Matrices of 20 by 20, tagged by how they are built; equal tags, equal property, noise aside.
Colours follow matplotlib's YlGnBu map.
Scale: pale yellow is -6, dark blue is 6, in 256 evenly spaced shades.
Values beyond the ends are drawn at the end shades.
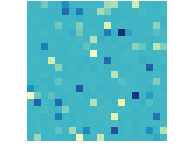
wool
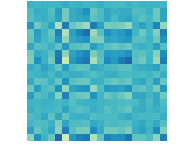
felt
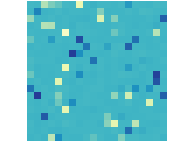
wool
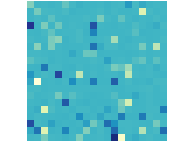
wool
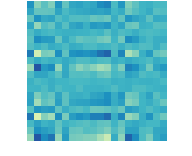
felt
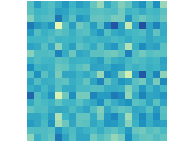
felt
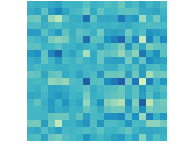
felt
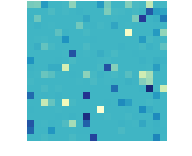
wool
